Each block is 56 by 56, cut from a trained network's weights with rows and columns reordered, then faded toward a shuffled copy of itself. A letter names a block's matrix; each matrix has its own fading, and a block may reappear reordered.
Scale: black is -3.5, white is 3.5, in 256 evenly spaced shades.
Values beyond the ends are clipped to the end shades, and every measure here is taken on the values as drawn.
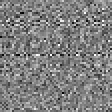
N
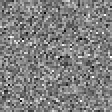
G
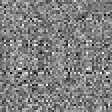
N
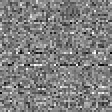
N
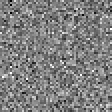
G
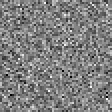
G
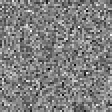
G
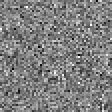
G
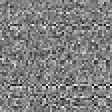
N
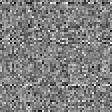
N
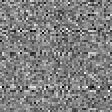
N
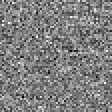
G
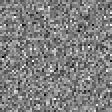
G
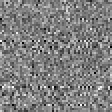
N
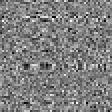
N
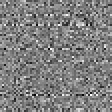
N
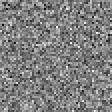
G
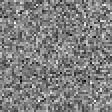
G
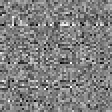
N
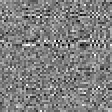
N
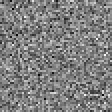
G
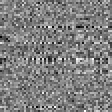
N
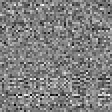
N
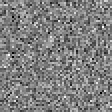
G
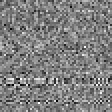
N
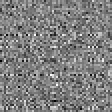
N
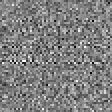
N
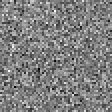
G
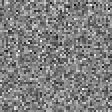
G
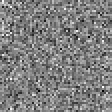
G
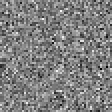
G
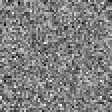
G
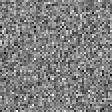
G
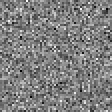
G
